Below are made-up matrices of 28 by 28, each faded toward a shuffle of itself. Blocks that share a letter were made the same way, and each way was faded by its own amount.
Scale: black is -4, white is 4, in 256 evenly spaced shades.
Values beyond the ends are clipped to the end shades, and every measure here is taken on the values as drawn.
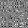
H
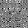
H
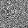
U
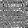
H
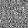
U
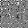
H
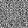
U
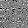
H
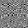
H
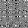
H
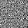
U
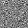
U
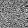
U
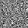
U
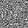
U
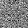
U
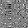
H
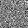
U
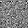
U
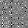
H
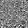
U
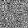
U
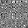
H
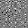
H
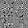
H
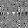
H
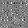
H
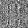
U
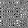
H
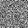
U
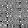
H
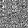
U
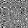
H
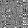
H
